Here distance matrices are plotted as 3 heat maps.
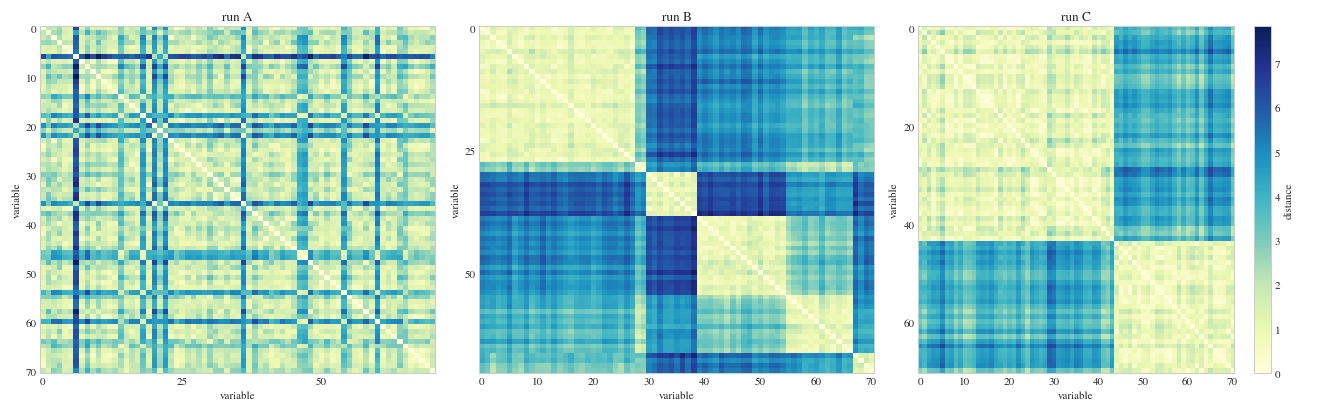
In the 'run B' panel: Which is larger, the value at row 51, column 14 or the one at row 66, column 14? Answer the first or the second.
the first
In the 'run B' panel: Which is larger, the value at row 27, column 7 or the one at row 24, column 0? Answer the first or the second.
the second
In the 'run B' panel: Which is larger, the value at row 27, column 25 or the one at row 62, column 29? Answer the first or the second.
the second
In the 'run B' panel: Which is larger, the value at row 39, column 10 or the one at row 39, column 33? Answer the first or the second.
the second
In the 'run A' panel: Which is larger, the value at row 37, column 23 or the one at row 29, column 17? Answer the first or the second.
the first
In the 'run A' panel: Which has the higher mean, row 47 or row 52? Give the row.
47
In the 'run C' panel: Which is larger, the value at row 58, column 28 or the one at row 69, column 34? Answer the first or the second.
the second
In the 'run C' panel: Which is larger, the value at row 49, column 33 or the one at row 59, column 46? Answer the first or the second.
the first
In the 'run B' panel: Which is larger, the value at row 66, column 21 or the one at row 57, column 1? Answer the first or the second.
the second
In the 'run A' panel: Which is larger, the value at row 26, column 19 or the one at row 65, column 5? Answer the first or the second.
the second
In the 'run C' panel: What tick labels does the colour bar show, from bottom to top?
0, 1, 2, 3, 4, 5, 6, 7
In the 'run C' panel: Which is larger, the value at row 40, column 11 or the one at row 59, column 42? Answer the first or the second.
the second
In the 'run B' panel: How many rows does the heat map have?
71
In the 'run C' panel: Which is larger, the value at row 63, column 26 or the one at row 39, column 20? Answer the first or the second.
the first
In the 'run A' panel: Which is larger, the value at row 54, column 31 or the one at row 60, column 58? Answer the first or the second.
the second
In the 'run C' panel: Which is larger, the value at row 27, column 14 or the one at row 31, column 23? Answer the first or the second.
the second
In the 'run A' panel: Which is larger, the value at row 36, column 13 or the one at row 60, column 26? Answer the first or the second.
the second
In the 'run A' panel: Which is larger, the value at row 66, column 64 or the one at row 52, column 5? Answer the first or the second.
the first
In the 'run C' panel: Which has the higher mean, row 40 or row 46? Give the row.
46
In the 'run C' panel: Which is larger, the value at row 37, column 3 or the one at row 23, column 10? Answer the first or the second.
the second
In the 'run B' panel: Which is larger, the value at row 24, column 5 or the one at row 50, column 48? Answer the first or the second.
the second
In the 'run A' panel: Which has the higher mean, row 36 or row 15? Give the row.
36
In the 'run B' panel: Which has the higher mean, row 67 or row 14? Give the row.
67
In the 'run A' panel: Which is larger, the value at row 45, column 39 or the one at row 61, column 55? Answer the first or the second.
the second
